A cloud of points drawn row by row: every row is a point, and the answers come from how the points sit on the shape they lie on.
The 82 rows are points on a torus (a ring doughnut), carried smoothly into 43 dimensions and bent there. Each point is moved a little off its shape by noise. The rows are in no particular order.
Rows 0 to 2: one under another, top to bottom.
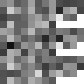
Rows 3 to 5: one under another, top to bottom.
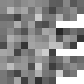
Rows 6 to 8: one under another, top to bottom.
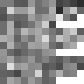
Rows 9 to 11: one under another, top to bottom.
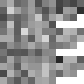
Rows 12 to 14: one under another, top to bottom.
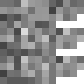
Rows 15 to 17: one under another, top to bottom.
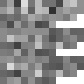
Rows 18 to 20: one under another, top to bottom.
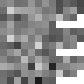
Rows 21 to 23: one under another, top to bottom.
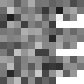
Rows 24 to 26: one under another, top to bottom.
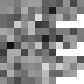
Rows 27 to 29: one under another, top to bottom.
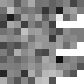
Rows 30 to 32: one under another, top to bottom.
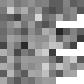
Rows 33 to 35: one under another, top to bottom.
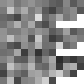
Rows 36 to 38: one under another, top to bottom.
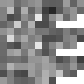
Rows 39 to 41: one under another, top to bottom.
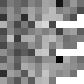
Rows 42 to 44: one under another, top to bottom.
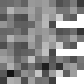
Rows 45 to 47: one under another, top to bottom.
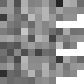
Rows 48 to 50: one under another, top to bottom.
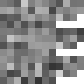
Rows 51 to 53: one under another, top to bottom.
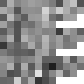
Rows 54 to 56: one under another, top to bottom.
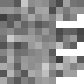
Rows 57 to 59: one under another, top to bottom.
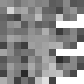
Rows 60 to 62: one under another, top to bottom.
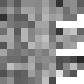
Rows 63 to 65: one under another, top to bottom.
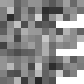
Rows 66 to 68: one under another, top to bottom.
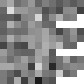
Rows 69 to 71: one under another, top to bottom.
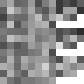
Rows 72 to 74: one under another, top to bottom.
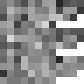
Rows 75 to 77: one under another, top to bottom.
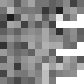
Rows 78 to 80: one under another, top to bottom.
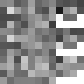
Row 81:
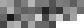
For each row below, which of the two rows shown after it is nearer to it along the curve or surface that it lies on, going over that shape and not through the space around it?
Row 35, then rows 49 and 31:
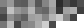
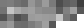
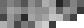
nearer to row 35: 31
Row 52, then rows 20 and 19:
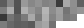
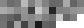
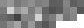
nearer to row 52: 20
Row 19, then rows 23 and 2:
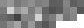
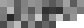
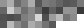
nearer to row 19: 2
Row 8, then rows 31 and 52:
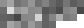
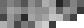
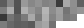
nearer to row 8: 31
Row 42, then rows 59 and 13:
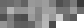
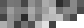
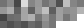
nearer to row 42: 59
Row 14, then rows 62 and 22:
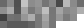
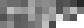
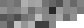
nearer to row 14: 22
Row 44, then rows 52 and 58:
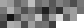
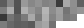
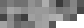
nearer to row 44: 58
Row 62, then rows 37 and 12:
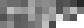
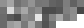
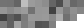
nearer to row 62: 37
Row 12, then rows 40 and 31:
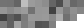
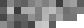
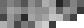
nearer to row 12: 40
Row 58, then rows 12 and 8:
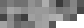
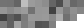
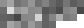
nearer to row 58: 8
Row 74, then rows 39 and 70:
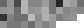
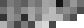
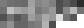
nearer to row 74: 39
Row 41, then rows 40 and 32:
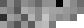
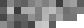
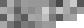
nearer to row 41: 32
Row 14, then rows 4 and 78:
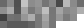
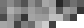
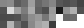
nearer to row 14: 4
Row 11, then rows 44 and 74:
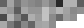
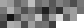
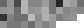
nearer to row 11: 74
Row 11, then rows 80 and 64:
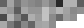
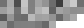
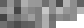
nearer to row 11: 80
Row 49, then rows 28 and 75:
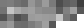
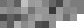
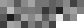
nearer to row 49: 75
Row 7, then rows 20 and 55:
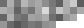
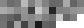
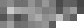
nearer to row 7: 20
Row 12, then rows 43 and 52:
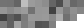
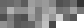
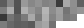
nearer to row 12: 52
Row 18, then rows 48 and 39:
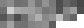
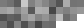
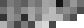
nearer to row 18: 39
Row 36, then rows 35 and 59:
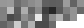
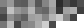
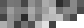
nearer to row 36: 35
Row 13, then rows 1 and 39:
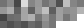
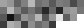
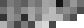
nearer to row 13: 39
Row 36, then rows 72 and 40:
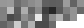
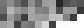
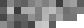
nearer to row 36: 72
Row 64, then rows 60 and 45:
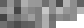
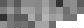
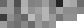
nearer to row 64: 60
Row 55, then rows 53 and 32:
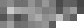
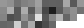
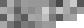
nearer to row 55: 53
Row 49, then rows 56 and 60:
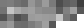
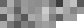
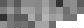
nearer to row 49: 60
